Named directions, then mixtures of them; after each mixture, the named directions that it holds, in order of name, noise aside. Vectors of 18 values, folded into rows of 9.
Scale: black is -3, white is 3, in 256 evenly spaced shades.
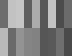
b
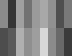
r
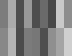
b, r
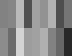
b, r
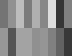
b, r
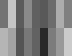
r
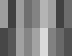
r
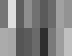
r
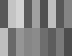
b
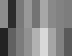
b, r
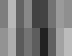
r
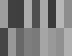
b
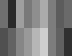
r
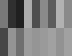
b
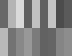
b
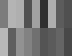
b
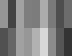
r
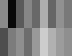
b, r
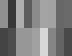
r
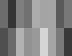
r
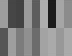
b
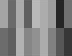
b, r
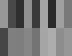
b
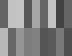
b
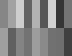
b, r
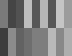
b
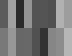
b, r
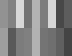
b, r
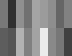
r
